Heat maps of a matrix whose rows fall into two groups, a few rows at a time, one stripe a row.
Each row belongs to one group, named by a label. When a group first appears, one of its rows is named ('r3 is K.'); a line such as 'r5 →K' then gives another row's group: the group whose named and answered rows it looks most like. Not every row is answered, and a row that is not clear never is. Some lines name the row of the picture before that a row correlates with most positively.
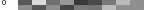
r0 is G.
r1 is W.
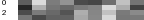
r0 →G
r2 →W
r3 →W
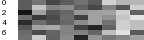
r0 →W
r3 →W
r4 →W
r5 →G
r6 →W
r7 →G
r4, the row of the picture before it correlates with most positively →2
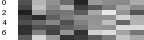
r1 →G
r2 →W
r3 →W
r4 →W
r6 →W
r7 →G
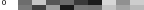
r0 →G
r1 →W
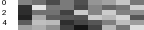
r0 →W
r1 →G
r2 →W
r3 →W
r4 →G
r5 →G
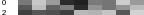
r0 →G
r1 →G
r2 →W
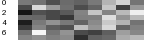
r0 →W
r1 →G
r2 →W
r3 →W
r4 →W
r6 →G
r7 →G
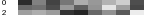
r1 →W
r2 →G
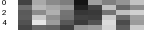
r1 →G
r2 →G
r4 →G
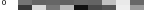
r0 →W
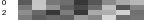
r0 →G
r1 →G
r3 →W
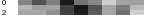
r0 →W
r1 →G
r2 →G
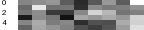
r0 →G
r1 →G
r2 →W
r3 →W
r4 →G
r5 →G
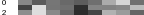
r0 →W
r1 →G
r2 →G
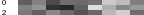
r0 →W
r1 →W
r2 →W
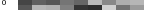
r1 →G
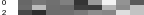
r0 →W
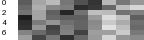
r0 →G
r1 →G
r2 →W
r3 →W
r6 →W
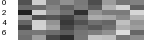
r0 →G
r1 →W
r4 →G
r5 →G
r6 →W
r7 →W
